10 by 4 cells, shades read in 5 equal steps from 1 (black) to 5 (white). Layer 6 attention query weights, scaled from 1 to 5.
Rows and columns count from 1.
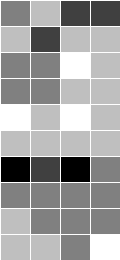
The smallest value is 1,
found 2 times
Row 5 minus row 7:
4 2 4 1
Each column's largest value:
5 4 5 5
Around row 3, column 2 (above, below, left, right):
2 3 3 5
